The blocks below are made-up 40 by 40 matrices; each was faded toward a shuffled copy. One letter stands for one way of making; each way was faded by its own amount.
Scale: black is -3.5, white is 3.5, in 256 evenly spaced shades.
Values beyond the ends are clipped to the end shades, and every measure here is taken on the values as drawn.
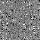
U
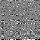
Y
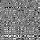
Y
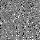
U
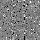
U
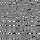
Y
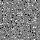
U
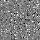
U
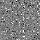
U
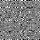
Y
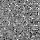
U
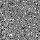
U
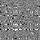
Y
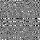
Y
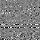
Y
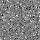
U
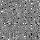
U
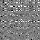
Y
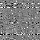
Y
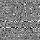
Y
